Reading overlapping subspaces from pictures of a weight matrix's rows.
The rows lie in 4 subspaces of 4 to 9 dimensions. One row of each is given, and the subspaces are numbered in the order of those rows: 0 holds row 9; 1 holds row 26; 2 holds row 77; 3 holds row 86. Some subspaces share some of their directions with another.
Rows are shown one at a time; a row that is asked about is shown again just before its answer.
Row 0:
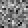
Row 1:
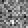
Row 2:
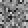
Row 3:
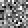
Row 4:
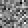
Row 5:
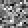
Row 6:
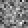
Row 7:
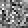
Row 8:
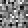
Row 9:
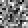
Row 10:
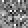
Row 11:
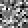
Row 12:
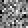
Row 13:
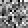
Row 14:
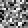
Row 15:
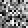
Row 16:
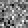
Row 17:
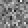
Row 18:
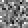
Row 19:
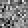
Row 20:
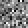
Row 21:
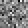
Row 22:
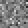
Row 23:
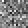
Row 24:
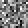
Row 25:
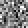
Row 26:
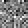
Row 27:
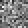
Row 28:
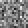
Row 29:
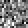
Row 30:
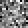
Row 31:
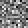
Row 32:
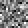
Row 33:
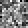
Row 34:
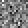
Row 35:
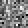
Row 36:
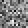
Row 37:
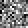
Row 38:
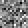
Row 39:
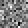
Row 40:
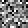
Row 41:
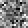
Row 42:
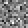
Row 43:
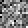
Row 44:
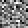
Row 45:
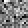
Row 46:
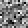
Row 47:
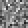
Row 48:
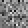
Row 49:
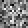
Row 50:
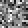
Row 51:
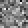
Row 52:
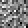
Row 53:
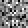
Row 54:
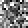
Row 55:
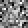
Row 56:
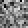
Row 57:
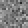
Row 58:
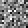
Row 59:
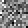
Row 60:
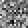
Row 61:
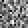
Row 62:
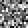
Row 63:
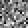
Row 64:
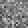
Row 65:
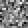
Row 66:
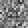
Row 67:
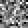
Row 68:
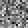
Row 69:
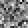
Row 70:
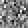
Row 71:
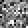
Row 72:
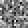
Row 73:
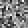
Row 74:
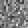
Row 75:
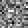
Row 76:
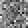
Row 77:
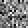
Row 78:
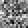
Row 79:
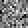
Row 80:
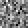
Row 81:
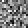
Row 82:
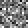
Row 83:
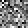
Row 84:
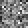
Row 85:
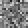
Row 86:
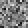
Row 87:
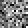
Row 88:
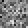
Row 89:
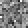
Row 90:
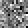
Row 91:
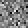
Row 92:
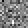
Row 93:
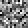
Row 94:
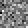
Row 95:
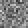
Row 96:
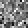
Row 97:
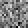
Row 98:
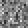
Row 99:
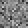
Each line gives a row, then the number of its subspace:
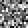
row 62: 1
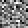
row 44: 3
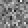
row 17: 1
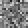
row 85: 1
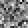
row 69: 1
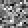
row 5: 1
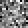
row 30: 1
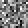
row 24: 3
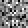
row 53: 1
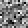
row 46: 1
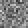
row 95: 0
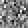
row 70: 0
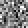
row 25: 0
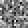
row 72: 3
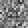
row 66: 0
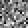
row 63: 1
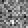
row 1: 3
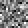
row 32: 1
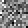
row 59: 2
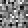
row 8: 3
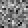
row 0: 3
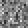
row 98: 0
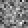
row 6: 1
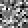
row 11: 1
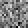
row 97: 3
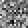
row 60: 2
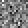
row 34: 0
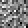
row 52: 3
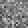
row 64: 3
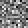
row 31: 3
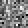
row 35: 3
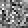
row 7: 2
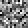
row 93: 1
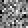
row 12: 2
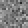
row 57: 1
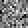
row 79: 2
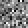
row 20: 1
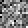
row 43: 2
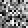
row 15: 2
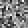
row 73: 1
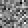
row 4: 1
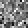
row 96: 1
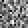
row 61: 0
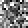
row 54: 1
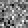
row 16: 1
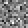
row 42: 3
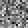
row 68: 3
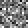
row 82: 3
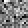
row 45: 1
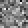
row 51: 3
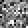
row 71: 2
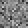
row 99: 3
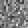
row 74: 0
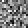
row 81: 3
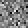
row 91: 3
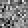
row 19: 1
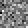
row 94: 2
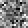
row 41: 3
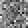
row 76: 1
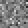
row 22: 0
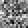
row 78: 3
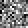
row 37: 2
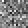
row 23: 2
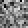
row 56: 1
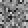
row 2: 3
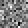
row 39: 3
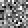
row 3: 3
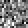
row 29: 1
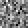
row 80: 0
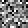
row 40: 3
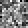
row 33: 2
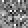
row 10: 1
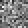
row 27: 3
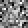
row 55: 0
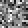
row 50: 0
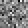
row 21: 2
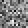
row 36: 2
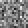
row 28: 3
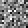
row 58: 3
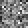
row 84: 3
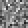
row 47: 0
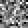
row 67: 0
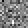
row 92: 0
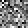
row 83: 3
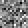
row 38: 1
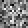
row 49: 1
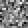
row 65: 3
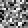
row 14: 3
